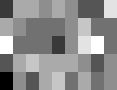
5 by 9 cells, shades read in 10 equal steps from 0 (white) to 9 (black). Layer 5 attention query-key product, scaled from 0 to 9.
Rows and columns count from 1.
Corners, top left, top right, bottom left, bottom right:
7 1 9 4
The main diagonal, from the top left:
7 4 5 3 2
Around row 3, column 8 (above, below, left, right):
5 6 1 5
